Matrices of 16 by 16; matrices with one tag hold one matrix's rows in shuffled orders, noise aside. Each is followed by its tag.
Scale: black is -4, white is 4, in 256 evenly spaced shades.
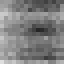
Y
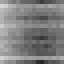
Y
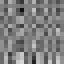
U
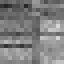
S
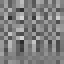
U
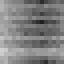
Y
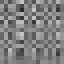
U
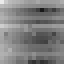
Y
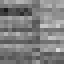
S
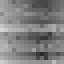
Y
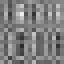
U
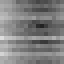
Y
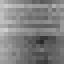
Y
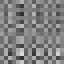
U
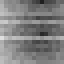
Y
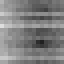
Y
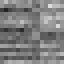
S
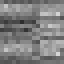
S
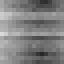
Y
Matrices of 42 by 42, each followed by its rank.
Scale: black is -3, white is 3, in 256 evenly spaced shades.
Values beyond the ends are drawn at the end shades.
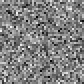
full rank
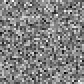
full rank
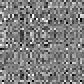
five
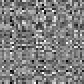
five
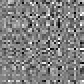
five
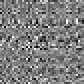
five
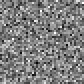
full rank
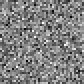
full rank
